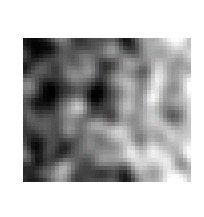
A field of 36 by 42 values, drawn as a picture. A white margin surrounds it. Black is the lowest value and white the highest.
Slope: up to the right. Lone odd cells: none. Ninth with the highest average: bottom right. Grain: blotchy.
